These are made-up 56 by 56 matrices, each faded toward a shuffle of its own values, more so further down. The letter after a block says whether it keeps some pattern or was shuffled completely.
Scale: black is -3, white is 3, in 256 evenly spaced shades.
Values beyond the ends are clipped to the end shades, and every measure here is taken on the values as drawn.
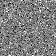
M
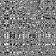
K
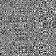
K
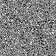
M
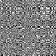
K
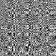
K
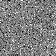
M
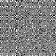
K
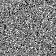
M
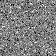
M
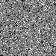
M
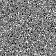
M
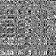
K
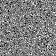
M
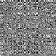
K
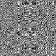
K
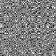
K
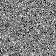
M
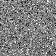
M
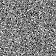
M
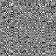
K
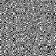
K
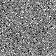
M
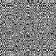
K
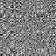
K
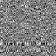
K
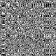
K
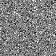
M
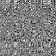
K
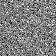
M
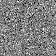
M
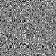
K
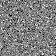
M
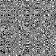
K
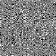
K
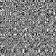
K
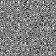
K
